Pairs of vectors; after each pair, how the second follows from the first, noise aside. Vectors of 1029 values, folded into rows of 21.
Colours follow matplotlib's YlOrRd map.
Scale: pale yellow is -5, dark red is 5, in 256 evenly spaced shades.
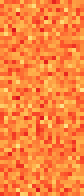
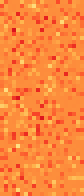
partly zeroed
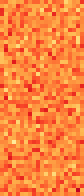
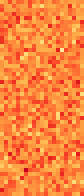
shuffled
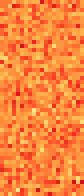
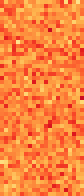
shuffled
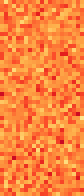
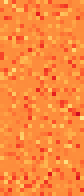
partly zeroed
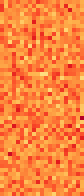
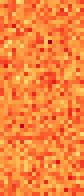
shuffled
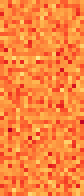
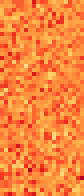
shuffled
